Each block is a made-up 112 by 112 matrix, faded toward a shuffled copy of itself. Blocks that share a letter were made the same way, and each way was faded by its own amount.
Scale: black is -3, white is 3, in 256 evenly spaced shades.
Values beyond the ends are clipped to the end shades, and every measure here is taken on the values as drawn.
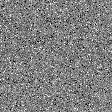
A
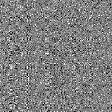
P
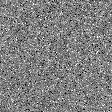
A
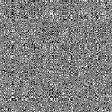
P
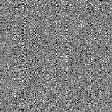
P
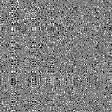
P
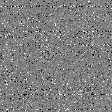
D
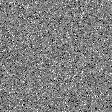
A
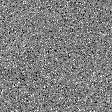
A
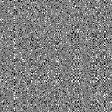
P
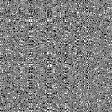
P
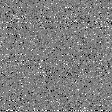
D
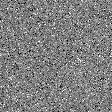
A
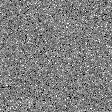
A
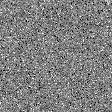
A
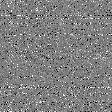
D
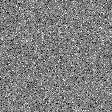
A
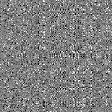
P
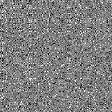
P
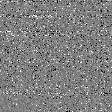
D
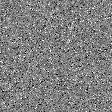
A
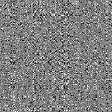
P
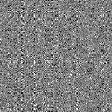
P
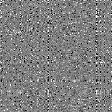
P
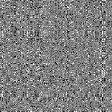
P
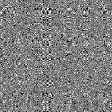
P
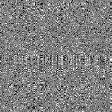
P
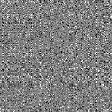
P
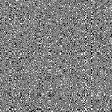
P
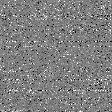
D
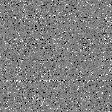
D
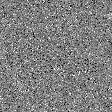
A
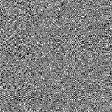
P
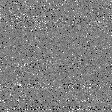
D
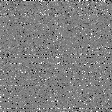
D
